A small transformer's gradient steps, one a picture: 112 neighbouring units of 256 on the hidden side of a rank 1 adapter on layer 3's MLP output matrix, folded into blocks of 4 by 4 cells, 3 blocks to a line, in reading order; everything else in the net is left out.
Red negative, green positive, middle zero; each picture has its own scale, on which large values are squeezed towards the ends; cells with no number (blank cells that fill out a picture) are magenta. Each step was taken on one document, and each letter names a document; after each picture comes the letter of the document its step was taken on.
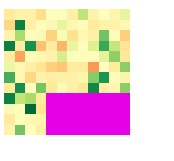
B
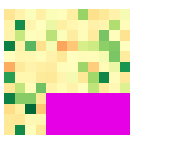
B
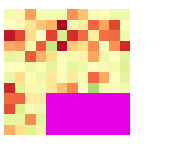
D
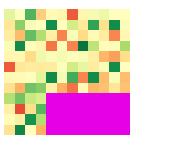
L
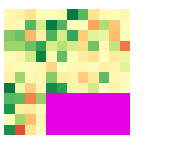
D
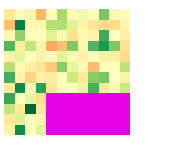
B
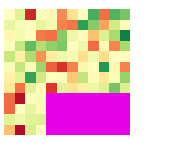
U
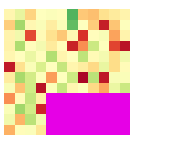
L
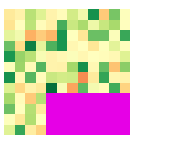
U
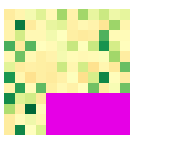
B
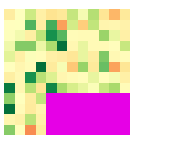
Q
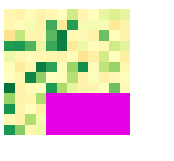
Q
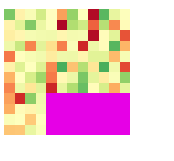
U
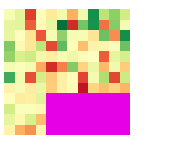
U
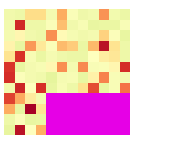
B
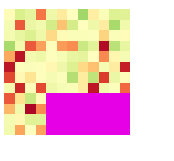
B
